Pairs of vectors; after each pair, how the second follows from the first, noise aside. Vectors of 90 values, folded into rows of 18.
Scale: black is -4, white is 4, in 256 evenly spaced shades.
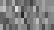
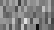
shuffled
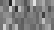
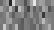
copied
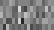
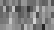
shuffled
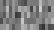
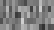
copied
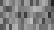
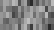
shuffled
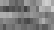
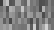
shuffled
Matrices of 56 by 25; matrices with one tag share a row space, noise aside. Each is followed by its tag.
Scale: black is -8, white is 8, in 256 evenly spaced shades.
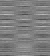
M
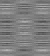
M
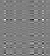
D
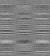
M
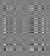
D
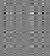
D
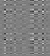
D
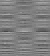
M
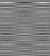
M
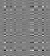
D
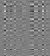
D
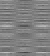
M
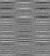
M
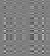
D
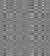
D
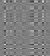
D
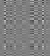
D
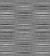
M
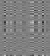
D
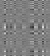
D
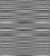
M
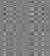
D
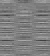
M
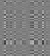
D
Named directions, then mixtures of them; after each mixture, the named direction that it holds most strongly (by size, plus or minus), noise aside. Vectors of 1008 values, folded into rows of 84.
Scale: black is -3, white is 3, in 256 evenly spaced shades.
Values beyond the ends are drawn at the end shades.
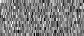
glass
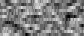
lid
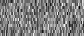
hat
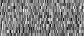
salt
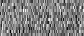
salt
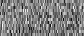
salt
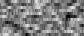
lid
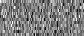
glass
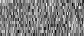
hat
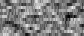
lid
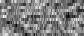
lid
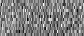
salt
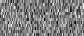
glass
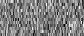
hat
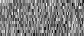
hat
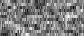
lid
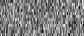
hat
